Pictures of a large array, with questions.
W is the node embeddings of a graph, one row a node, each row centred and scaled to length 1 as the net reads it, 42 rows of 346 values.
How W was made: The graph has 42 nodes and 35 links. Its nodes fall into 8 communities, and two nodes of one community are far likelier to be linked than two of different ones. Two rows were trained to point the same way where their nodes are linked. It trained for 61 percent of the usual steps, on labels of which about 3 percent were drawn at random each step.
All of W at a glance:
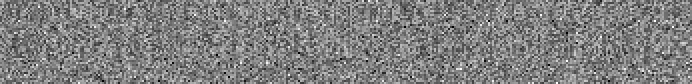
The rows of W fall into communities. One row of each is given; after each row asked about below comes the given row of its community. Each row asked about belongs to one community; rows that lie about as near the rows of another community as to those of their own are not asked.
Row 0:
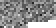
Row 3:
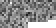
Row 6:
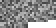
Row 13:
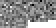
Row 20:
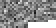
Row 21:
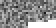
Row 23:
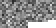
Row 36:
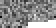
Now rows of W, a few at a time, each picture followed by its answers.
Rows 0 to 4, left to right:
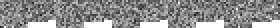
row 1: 13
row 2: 36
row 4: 6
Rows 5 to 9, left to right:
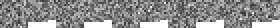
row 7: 23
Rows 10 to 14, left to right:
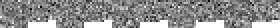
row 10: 20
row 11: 21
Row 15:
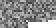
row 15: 23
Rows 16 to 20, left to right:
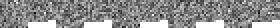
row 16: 3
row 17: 20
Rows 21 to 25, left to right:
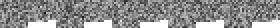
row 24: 0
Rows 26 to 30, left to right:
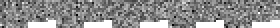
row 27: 0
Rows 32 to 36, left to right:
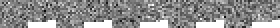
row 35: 21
